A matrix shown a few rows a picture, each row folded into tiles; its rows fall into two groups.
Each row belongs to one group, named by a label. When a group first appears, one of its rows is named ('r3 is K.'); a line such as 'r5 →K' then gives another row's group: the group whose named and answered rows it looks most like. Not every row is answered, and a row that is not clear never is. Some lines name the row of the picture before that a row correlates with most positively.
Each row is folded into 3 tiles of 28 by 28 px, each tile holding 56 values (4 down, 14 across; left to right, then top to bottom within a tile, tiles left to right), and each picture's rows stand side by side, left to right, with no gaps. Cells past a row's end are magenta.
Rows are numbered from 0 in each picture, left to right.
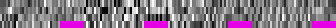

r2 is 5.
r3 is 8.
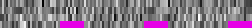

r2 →8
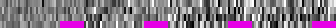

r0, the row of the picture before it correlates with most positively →0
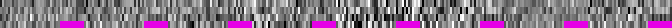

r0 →8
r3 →5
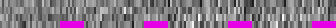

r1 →5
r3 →8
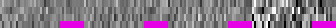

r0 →5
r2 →8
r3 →5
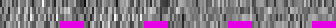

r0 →8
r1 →8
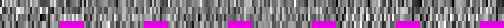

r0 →5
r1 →8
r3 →8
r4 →8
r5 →8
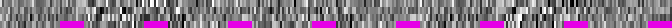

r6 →5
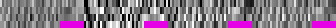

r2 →8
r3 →8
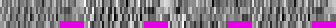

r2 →5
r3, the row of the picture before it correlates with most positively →0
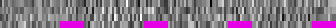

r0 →8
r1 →8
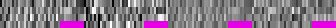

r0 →8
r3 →5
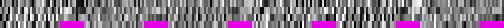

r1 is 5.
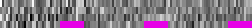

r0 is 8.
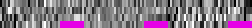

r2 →8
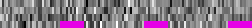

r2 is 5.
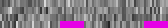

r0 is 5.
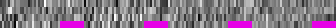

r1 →8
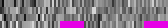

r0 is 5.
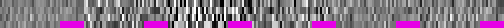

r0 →8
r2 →8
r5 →8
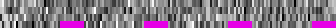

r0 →5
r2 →8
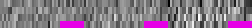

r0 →5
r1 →8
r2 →8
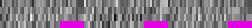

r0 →8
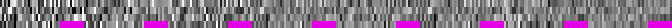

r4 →5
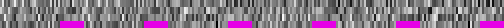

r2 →5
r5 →5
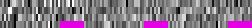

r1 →8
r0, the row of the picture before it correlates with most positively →0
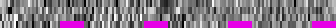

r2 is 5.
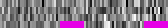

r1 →8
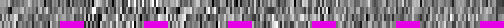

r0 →5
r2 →5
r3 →8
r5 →8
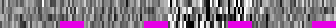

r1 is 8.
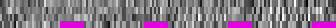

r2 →8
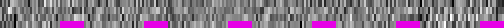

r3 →5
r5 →8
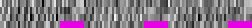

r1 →8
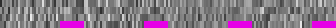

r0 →8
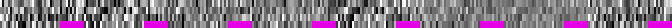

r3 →8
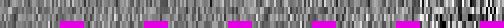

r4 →8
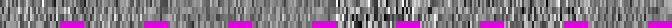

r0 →8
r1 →8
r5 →5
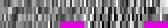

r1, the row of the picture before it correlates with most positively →7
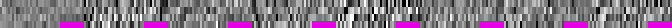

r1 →8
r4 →5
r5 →8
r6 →5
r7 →5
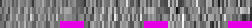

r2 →5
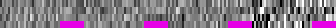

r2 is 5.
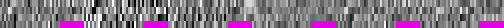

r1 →5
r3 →5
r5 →5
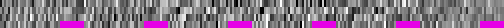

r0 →8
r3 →5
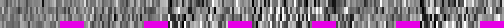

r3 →8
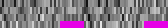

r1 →5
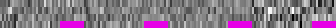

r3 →5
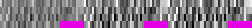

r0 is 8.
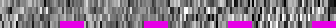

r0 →5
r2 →5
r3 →8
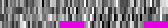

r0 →8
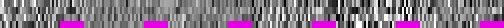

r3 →8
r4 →8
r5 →5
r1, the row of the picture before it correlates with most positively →1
